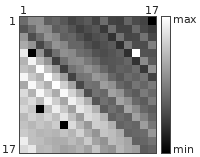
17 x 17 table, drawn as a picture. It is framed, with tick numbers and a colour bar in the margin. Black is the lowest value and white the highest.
Ninth with the highest average: middle left. Slope: up to the bottom left. Calmest part: top middle. Lone odd cells: 4, 1 higher and 3 lower than their neighbours. Mirror symmetry: none. Grain: diagonal, down to the right.
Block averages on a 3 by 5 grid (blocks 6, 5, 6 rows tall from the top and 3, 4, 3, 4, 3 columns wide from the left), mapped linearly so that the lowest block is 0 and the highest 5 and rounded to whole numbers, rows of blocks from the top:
2 1 0 0 0 | 5 4 2 1 1 | 4 4 4 3 1
